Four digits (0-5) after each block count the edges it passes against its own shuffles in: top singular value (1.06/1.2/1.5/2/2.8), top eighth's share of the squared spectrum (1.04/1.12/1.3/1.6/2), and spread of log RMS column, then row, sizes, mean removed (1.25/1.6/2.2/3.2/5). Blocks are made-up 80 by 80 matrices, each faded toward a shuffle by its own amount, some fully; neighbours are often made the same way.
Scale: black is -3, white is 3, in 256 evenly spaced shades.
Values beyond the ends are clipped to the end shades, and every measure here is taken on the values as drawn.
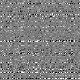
4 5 2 4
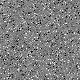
0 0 0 0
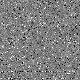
2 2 0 1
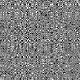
4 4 3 3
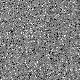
1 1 0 0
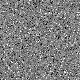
0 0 0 0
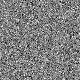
0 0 0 0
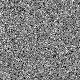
0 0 0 0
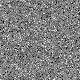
0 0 0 0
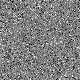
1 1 0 0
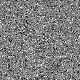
3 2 0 0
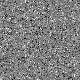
0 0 0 0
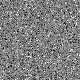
1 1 0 0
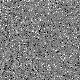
2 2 0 0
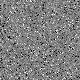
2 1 0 0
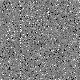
2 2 1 0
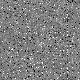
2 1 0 0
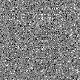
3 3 1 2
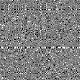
4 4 2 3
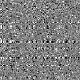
4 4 2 3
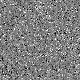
1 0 0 0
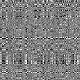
5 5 3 4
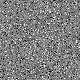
0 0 0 0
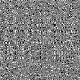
4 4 2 2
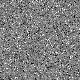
1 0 0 0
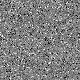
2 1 0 0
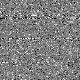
2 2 0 3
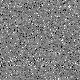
2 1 0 0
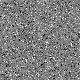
1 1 0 0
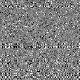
4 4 2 3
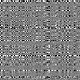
5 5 3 4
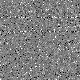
3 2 0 1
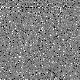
3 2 0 1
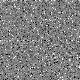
2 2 0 1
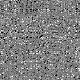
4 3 1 2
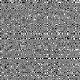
4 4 2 3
